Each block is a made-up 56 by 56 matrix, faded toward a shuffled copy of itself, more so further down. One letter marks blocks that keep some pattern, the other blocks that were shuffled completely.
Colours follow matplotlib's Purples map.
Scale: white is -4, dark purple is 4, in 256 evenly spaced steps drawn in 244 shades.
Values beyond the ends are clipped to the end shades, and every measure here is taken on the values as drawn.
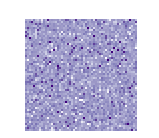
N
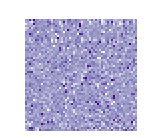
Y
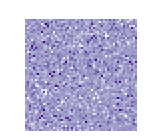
N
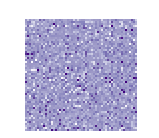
Y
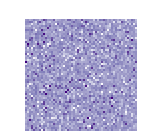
N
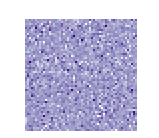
N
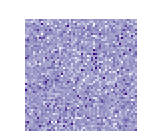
N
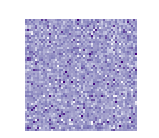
Y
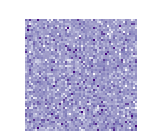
Y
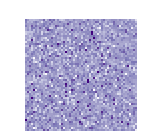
N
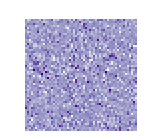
Y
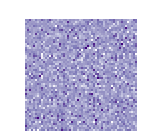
Y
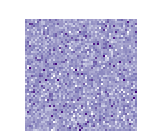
N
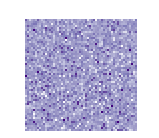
N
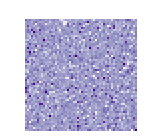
N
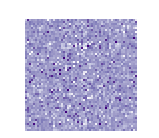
Y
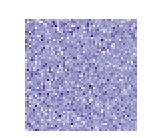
N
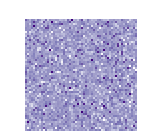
N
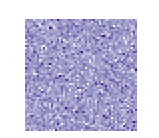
N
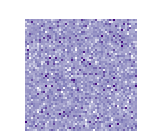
N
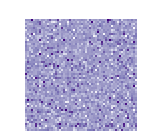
Y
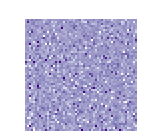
Y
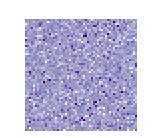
N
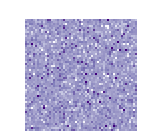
N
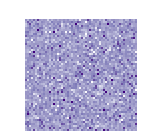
N
